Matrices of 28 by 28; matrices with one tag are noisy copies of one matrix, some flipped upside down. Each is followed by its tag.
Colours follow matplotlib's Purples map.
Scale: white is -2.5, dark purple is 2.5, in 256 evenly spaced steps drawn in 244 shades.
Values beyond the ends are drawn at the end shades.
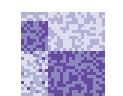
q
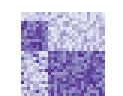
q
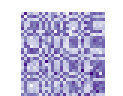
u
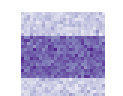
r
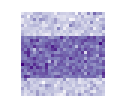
r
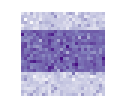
r
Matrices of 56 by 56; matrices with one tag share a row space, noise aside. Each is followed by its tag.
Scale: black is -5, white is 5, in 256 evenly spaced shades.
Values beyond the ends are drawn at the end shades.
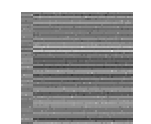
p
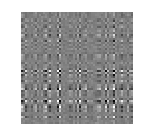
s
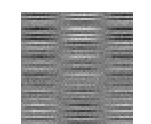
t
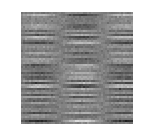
t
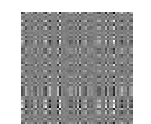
s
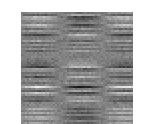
t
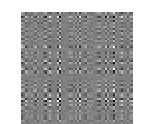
s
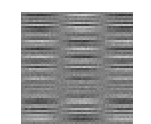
t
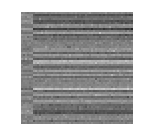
p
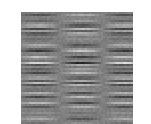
t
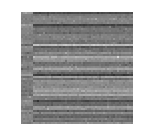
p
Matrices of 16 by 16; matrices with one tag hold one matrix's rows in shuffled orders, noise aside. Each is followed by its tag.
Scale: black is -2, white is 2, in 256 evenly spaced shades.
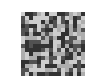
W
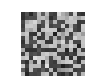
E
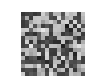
W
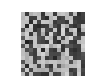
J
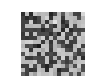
W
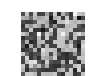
E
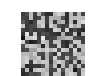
W
